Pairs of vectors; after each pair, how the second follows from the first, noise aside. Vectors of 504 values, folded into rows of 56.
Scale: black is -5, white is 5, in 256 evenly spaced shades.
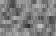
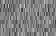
shuffled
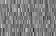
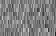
shuffled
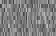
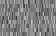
shuffled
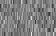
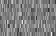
shuffled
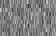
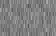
shrunk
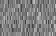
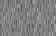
shrunk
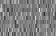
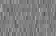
shrunk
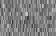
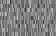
shuffled
